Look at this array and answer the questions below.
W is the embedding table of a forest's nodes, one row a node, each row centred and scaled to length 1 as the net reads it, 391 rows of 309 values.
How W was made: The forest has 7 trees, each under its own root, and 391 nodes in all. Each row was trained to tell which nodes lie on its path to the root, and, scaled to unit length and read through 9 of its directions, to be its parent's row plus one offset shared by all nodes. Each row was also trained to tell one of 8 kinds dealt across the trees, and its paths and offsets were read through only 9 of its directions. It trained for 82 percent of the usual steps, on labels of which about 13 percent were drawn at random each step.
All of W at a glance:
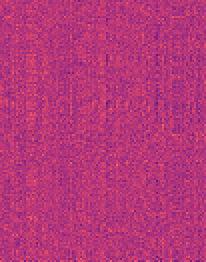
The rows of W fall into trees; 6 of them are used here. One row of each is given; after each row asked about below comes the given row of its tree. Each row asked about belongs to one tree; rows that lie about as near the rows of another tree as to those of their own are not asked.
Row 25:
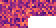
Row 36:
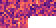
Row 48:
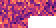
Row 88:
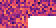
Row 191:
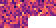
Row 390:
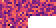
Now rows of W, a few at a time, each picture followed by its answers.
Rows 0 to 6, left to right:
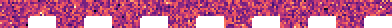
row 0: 191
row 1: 191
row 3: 25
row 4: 390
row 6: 191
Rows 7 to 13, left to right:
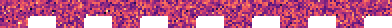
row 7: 48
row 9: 88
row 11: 36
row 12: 88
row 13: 390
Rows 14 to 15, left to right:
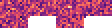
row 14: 25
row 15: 390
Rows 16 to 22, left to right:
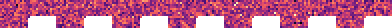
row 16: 36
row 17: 390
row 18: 191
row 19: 88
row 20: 390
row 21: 390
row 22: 88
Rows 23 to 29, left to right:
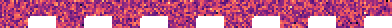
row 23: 36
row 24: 25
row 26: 25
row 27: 48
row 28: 48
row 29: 390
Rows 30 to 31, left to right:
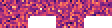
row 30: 88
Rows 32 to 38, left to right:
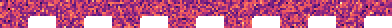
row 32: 25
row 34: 25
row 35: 88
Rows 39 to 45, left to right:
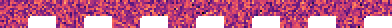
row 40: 25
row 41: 88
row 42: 191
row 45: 191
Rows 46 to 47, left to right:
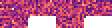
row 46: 25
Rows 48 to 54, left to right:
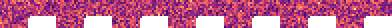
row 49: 88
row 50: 191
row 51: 48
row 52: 390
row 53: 36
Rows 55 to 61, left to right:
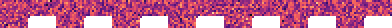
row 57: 36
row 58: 390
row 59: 390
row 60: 36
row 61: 191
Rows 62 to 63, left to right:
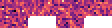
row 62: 191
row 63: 88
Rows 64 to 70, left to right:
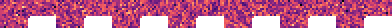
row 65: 25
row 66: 191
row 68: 88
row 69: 88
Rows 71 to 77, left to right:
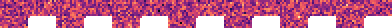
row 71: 191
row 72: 36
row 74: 88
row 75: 25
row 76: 36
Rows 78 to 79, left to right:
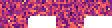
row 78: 191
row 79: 25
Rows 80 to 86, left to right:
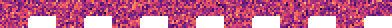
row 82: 48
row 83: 390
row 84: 88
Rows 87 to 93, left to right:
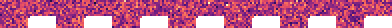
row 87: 390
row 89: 48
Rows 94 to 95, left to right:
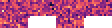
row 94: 390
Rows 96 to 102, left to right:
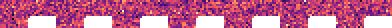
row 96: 48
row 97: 25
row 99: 88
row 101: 25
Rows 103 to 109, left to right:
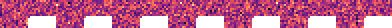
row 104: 191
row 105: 48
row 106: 390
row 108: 36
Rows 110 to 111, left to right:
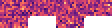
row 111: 25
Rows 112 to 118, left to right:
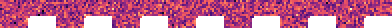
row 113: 25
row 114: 25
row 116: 25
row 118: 25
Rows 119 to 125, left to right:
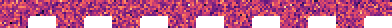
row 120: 390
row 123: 191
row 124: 88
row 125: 88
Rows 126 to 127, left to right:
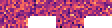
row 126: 48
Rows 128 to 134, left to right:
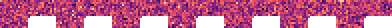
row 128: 390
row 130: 88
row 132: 390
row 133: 191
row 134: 390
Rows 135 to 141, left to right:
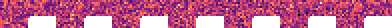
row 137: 88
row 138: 390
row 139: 191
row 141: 36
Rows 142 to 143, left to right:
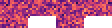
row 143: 25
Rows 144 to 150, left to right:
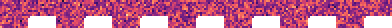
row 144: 390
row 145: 191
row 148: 36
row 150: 390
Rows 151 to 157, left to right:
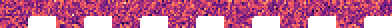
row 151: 191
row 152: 390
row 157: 48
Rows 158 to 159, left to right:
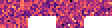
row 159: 390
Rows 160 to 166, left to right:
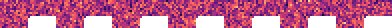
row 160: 390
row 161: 36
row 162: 390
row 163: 48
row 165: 36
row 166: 88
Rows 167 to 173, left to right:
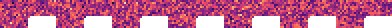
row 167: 191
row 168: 36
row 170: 390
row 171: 48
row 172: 48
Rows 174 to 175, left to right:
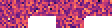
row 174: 88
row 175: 191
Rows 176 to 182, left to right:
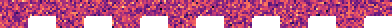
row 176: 25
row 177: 390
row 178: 48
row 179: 390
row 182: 88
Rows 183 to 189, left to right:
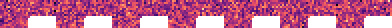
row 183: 25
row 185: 36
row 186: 88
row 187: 88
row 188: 25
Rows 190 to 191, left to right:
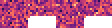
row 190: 88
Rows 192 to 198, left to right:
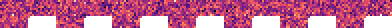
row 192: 88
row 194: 48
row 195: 88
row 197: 36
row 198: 88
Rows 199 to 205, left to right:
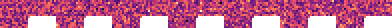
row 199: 25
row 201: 25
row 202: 25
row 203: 25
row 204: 88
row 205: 25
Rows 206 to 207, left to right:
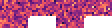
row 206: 88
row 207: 25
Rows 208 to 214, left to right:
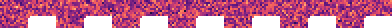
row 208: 88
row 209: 48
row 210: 88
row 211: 88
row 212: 25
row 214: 191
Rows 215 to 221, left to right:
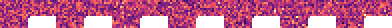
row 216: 36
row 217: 48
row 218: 88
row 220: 191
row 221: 25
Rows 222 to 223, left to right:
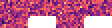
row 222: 25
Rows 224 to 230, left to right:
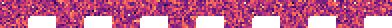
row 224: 88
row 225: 390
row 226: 48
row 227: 390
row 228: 390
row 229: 191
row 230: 25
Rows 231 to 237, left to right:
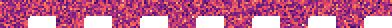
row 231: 25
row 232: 25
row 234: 88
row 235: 36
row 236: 25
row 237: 191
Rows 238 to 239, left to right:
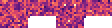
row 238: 390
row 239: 191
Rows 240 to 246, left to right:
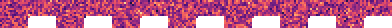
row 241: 88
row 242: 88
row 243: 36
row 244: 48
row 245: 36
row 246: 88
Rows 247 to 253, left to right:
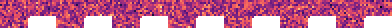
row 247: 48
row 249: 25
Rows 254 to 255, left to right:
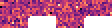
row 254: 25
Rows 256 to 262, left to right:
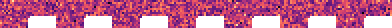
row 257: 25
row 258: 25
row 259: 88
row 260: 390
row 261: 48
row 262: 390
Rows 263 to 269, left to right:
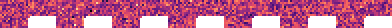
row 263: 25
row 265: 88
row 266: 25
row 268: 25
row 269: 36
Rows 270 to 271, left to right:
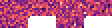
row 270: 88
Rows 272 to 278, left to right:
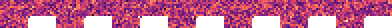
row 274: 390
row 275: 25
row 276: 48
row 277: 88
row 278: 36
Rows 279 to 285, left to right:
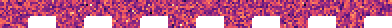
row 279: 390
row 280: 191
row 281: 88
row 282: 48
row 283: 191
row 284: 191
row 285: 36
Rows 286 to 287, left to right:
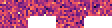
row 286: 88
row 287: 191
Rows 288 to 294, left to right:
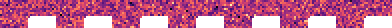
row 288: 390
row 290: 88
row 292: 25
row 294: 88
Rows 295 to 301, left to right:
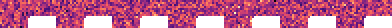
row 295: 36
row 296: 25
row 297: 88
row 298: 390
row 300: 88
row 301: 191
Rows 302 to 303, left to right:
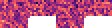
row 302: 88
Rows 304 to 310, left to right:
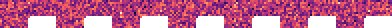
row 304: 36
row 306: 25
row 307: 36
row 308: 390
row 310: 25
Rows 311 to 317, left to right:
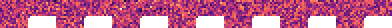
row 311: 88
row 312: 191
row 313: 390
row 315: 25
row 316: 36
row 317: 191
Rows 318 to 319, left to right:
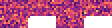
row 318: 390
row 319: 88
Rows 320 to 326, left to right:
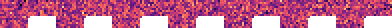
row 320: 88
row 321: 25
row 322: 88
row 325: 88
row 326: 390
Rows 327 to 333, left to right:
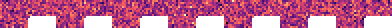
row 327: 25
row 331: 191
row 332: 25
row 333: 191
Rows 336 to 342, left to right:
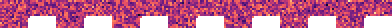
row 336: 36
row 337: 25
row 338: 390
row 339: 25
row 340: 88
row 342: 25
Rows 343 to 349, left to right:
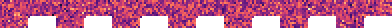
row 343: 36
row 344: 25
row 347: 88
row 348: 191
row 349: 25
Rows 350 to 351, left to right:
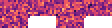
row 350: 390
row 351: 36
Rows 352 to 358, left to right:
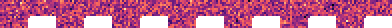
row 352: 48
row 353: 390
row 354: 25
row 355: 25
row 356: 390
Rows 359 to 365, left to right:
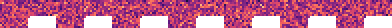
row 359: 88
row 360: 25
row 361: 48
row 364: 88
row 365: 88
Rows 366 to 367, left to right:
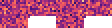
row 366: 88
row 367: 88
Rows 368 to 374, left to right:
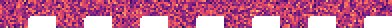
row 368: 191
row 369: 390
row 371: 191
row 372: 25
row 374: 36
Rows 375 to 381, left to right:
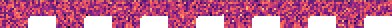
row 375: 36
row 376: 390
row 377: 48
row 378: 390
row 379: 48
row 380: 48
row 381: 25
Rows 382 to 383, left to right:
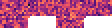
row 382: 390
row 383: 36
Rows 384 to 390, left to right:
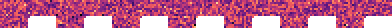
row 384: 36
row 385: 390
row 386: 88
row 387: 191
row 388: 25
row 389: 36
